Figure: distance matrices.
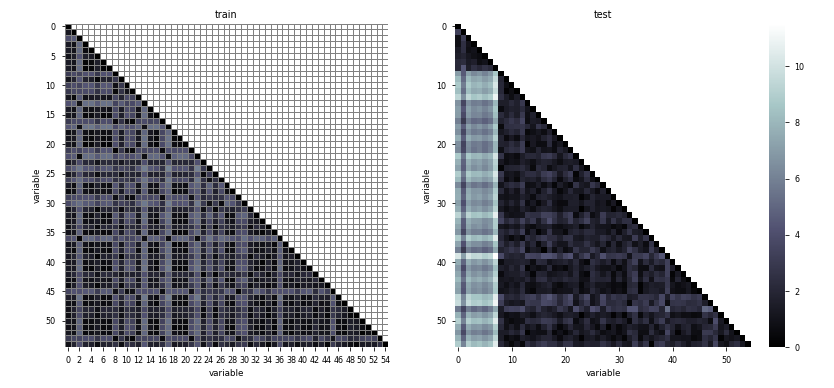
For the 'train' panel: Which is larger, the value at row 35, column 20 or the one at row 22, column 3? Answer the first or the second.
the second
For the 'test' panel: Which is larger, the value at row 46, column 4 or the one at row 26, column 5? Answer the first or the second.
the first
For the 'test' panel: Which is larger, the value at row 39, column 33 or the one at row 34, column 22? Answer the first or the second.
the first
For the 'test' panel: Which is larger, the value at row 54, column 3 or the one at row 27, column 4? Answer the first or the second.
the first
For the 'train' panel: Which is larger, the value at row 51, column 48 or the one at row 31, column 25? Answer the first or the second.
the first
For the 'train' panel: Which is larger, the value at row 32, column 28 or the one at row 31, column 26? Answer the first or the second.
the second
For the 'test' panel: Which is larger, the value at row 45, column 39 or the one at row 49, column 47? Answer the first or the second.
the first
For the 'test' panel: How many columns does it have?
55
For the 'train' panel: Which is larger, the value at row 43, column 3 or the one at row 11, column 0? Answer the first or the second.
the second
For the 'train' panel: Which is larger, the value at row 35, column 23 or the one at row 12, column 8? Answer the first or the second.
the second
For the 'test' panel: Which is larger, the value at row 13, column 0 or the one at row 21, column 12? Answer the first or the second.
the first
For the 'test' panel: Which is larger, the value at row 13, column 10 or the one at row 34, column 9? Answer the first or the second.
the first
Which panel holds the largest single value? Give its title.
test
